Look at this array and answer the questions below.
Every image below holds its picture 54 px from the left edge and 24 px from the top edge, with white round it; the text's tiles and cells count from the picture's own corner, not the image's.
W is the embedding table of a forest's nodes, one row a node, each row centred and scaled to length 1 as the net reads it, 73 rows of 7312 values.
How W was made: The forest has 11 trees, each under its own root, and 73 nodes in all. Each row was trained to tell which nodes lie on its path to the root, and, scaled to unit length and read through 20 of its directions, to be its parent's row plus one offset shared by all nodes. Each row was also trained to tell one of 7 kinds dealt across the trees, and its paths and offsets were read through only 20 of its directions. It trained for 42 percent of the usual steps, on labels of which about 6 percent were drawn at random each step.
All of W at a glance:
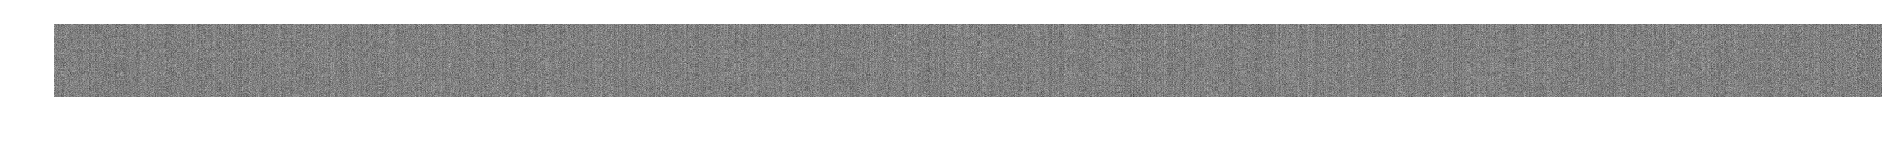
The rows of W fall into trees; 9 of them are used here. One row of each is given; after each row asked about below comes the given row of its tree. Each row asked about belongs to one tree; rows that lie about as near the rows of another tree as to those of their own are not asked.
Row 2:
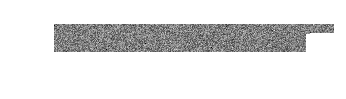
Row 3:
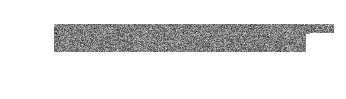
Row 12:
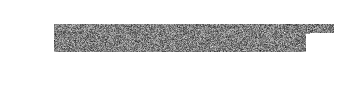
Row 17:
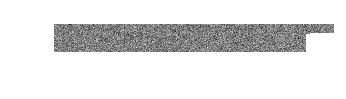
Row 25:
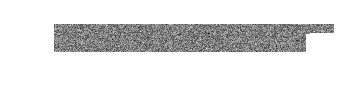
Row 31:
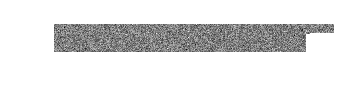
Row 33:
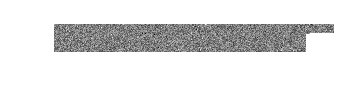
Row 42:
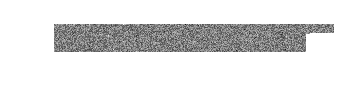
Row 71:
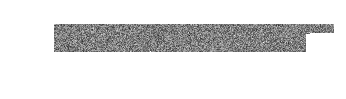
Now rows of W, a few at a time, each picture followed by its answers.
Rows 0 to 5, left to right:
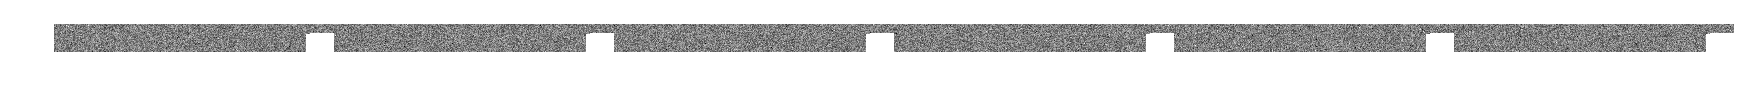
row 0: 33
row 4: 71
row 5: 17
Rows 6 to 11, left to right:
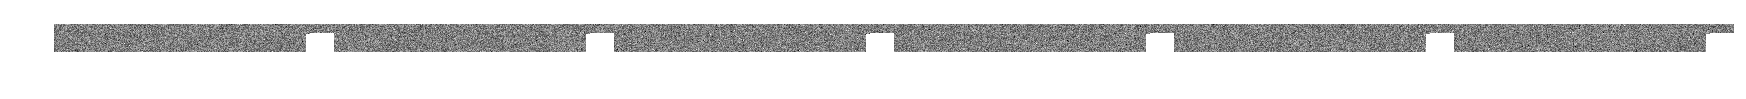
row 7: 25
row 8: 17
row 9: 17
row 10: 33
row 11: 3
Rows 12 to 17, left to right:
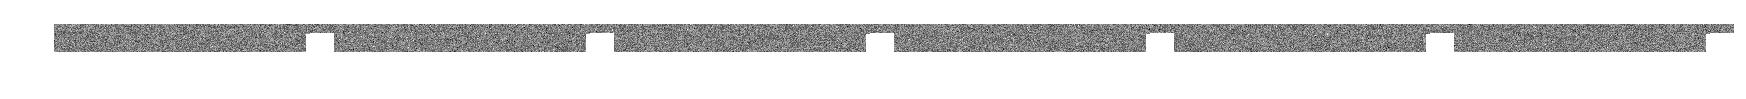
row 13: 2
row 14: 17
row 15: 31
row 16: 3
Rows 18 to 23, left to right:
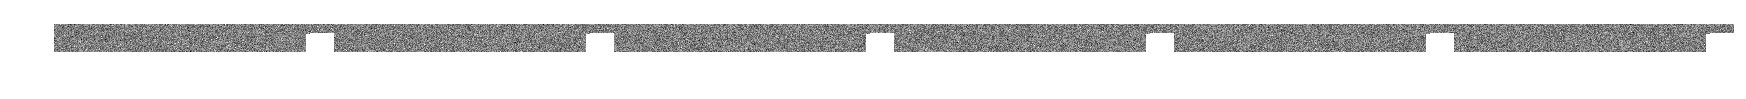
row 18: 17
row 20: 31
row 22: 2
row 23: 71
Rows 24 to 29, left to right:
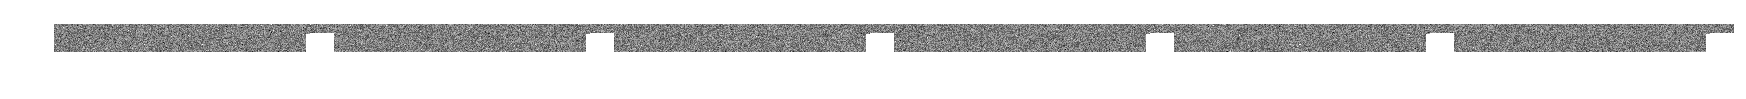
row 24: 3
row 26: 17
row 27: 17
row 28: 2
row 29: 12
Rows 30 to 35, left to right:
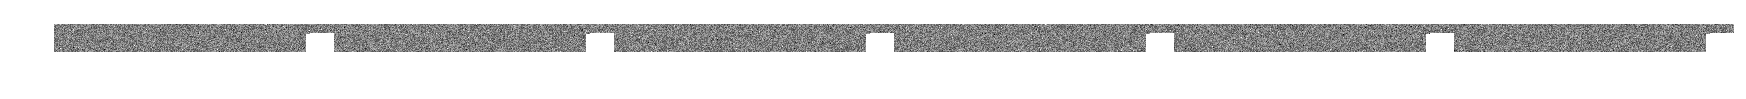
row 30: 3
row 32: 2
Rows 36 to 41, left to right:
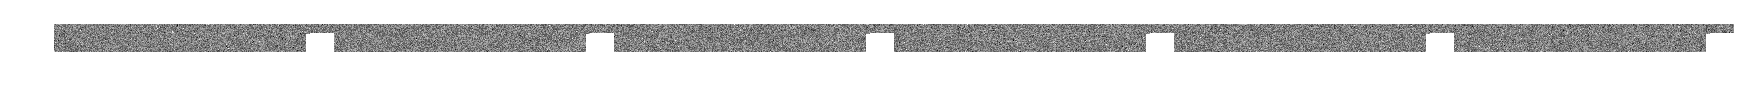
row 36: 3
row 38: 25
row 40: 42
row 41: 3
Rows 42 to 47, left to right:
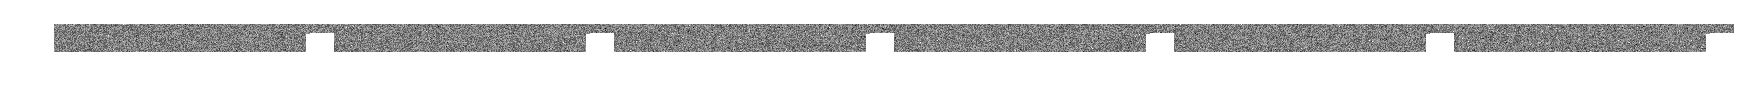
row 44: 12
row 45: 3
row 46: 3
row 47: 12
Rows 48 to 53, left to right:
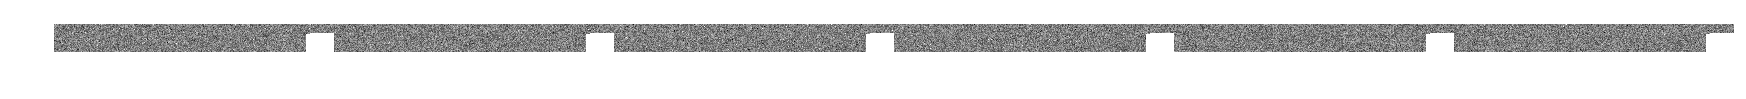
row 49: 17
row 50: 2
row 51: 2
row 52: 25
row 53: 3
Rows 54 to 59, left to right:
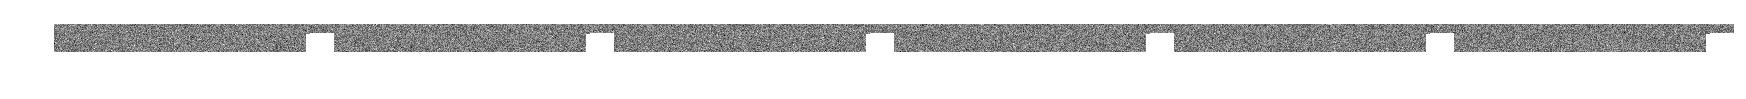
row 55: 31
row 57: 12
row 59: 71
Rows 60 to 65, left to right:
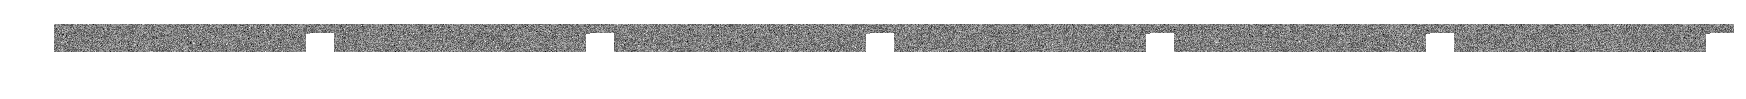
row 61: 25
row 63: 71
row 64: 17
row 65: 71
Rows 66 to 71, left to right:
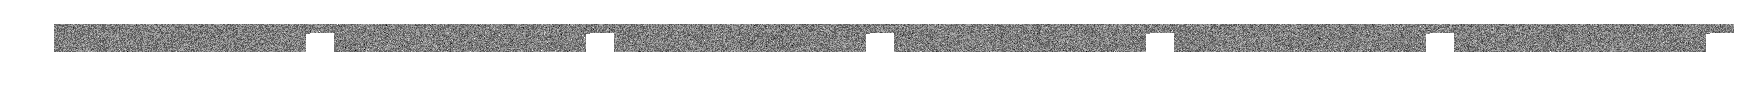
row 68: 25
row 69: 12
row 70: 42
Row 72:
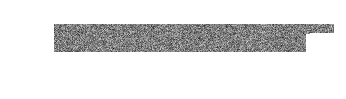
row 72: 42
